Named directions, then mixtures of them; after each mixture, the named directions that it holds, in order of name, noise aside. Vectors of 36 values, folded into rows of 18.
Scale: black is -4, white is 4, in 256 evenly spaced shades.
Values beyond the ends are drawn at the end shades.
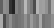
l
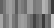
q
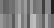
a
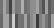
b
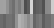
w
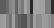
w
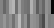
a, l, q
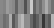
q, w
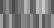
l, q, w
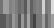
a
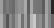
a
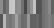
l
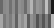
a, b, q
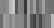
a, l, q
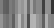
a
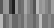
l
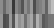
b, l, w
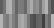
q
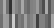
b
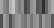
l, q, w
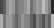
q, w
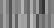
a, b, w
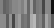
a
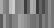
l, w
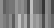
a, w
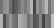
l, q, w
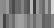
l, w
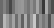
a, b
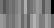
a, w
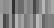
b, l, w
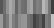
q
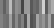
a, b, w
